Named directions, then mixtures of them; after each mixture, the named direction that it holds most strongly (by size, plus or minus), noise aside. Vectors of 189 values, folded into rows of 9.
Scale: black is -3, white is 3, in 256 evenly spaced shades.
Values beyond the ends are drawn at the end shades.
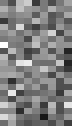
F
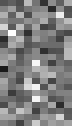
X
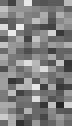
F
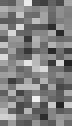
F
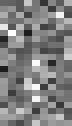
X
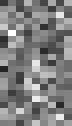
X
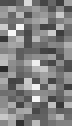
X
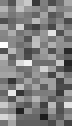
F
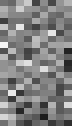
F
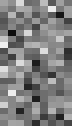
X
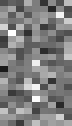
X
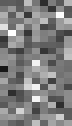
X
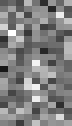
X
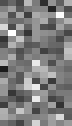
X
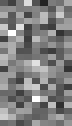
X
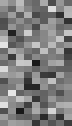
X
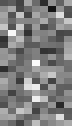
X
